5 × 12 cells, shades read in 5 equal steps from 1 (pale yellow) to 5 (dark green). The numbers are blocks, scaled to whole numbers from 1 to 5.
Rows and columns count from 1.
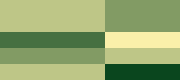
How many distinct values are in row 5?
2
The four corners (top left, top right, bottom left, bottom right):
2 3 2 5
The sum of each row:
29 29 33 31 39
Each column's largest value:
4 4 4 4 4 4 4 5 5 5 5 5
